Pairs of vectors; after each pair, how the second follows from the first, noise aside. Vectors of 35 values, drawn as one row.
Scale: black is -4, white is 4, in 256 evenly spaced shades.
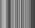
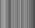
shrunk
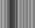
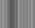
shrunk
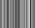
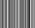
negated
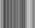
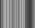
negated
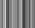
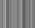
shrunk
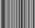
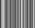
negated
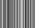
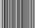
wrapped around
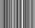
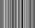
negated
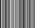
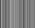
shrunk
